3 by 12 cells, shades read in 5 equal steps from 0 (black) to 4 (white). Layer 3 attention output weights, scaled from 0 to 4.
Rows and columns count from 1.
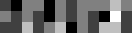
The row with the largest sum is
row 3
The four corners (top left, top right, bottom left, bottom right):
1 2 1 1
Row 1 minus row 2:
-1 -1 0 1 0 0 0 0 1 2 -1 1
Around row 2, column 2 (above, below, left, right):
0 1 2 2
